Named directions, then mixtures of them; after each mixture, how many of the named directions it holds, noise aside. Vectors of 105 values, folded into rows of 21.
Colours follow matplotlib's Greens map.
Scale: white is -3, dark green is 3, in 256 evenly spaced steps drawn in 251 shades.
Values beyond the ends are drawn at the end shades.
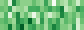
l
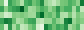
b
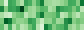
one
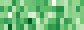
two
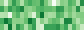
two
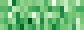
one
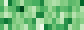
one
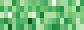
two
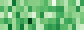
two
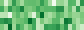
two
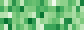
two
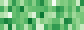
two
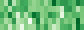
one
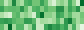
two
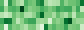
one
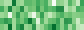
two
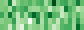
one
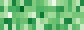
two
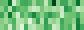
one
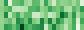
two
